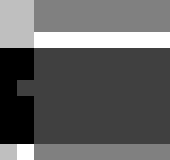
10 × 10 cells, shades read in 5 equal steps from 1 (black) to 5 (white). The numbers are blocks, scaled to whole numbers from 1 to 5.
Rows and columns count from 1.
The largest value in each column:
4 5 5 5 5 5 5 5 5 5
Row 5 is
1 1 2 2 2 2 2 2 2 2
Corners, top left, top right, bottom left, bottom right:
4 3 4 3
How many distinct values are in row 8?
2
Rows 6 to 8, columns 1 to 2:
1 2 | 1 1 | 1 1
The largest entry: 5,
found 9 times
